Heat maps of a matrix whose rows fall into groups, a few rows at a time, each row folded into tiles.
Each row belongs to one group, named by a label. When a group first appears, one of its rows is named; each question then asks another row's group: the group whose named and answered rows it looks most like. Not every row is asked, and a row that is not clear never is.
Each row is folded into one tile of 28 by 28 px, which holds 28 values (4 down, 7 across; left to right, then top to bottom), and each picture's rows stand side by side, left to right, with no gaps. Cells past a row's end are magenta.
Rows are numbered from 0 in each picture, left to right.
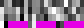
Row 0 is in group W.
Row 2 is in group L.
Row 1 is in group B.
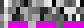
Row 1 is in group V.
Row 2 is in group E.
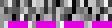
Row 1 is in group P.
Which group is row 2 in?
P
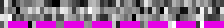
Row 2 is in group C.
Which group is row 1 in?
C
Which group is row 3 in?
C
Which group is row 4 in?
W
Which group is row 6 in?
V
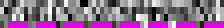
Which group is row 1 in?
E
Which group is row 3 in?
L
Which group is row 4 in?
L
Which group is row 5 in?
V
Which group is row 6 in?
V
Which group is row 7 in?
E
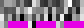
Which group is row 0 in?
W
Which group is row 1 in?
W
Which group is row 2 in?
P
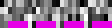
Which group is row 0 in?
L
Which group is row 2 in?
W
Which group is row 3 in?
W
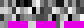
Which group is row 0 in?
C
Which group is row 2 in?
L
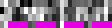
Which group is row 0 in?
B
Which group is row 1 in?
C
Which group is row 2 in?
B
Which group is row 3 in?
E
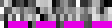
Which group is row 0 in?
W
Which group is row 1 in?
L
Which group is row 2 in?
E
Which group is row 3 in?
C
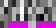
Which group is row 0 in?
E
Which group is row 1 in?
P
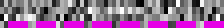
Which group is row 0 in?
P
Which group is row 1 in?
V
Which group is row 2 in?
P
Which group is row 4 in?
C
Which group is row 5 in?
L
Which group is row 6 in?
L
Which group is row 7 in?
V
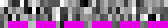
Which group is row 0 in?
E
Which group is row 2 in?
W
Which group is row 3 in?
L
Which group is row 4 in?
E
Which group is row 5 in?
P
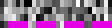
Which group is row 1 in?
P
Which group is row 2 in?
V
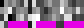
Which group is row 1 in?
B
